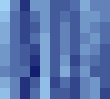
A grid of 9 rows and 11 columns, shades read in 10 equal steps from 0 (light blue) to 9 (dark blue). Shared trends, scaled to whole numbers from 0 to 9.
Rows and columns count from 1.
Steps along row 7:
up same up down up down up down up same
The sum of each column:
18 42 62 54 19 55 39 56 30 35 49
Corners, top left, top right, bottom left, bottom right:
0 4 1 7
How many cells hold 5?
16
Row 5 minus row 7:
-1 0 1 -2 0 0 2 0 0 -2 0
